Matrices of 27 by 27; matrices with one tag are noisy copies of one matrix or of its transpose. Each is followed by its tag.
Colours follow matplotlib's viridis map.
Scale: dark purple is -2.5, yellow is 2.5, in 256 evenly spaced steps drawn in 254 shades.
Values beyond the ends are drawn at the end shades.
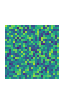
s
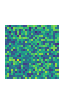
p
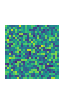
s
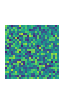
s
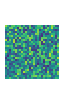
s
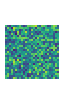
p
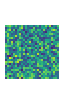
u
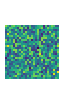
s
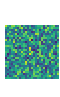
s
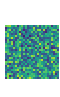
u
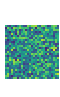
p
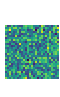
u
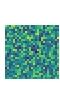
s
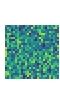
p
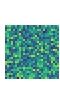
u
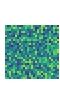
u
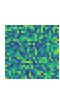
u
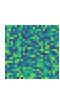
u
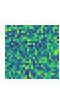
u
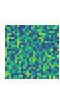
p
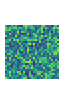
u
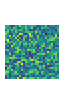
s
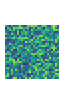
p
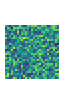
p
